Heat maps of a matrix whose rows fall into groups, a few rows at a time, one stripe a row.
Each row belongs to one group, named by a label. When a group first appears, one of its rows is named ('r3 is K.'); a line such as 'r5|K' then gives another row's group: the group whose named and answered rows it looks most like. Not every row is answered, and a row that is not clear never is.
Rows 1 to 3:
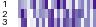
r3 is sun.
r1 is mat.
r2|sun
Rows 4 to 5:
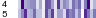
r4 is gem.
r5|gem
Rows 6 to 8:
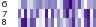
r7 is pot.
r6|sun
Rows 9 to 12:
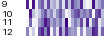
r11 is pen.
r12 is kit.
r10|sun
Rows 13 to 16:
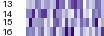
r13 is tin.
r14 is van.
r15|gem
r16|mat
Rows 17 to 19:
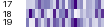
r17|tin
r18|mat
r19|tin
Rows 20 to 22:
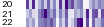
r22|pen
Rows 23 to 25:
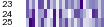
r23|kit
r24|pot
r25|mat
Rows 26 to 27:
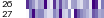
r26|pot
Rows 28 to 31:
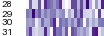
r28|sun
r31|pot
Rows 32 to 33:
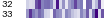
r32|tin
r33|gem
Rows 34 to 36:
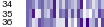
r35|mat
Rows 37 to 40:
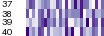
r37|sun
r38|kit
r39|pen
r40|kit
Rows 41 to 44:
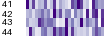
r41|pot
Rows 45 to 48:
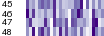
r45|van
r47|pot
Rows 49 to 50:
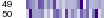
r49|van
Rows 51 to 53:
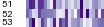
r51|van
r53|mat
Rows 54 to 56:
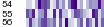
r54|tin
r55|pot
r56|pen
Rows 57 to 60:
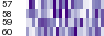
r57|mat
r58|gem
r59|pen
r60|tin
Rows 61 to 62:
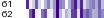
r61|tin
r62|sun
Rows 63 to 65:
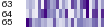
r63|sun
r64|pen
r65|pot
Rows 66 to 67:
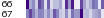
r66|kit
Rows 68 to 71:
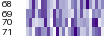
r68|sun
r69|van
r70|pot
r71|tin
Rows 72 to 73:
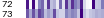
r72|kit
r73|van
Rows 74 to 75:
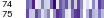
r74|mat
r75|tin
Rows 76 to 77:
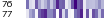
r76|tin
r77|pen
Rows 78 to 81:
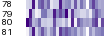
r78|kit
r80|pot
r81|mat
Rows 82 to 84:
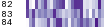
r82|tin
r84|sun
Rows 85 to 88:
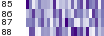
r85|pot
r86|gem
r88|sun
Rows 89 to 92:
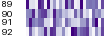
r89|kit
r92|sun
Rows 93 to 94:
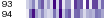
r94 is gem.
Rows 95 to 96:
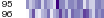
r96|sun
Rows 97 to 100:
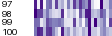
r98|pot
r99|pen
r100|van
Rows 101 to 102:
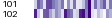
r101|pen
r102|tin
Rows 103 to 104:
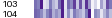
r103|mat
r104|van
